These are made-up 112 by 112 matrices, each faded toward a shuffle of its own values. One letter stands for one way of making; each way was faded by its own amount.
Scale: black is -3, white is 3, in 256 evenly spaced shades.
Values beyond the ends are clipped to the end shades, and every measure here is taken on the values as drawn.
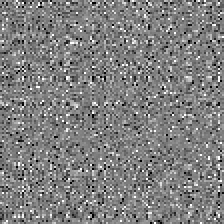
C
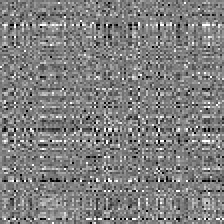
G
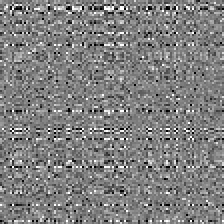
G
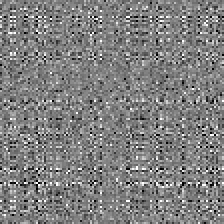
G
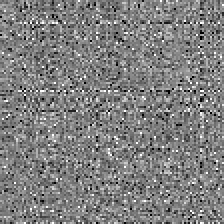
C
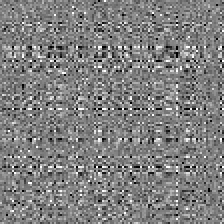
G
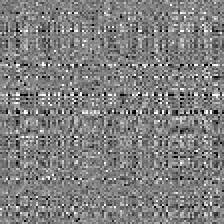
G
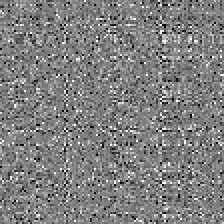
C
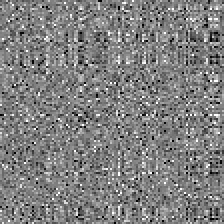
C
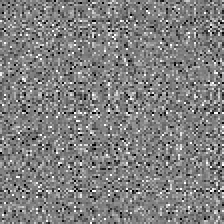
C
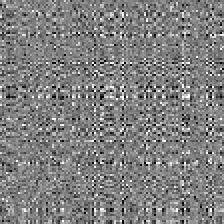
G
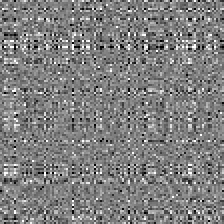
G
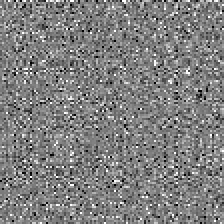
C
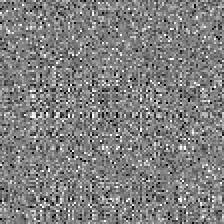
C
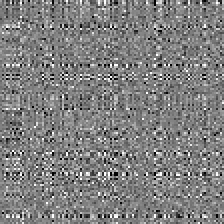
G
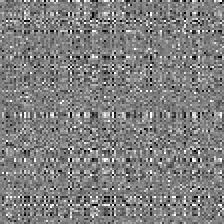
G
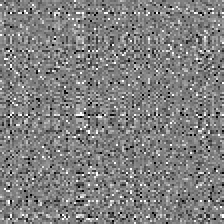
C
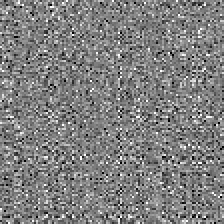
C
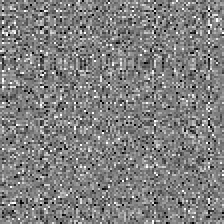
C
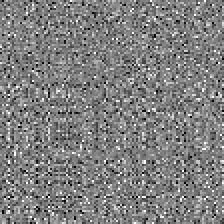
C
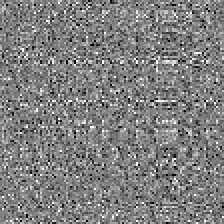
C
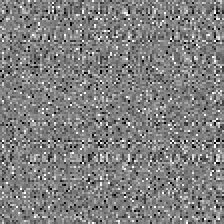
C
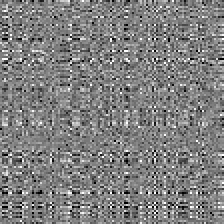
G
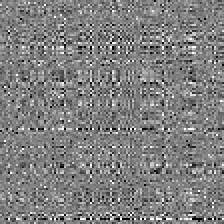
G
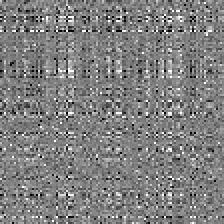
G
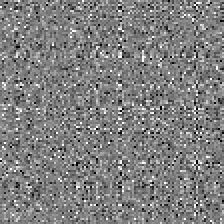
C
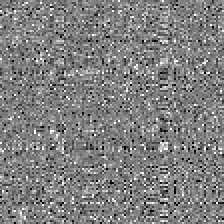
C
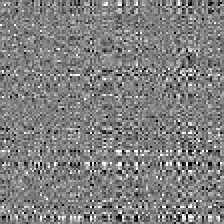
G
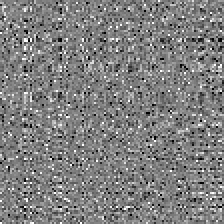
C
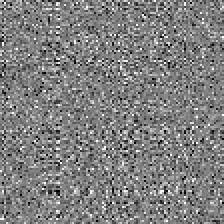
C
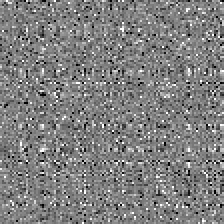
C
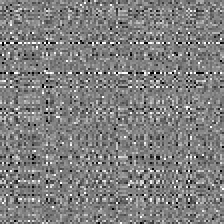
G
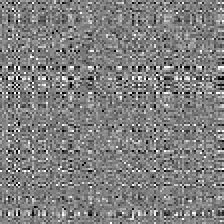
G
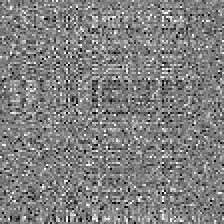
C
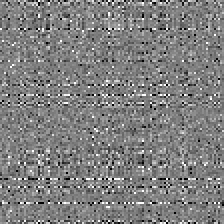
G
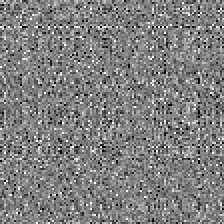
C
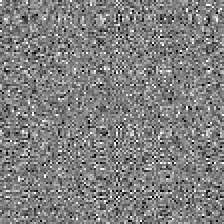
C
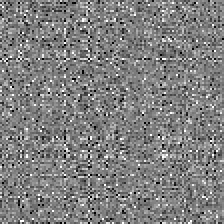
C
